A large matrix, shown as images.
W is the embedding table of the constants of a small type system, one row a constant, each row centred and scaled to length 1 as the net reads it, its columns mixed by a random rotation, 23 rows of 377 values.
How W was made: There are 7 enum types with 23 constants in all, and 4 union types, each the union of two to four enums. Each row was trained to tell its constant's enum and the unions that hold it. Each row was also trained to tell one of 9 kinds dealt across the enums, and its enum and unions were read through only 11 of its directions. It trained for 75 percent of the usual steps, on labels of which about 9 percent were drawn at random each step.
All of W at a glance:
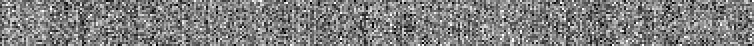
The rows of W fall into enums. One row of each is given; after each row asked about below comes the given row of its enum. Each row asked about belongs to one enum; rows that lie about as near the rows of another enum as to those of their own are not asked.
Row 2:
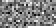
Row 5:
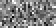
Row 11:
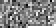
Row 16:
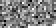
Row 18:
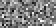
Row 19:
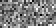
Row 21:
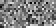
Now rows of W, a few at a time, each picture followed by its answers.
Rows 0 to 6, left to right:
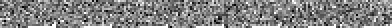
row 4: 16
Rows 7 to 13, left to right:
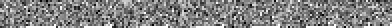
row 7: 21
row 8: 5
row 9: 21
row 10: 18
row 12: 5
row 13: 19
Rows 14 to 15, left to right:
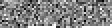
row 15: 21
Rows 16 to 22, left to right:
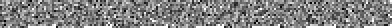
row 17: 5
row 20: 2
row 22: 2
